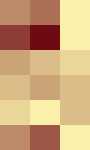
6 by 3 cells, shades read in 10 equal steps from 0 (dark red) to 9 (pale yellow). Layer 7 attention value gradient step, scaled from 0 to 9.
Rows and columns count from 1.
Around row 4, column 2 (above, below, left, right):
7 9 7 7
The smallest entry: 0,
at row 2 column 2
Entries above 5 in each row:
1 1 3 3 3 1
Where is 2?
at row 2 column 1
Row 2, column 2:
0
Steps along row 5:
up down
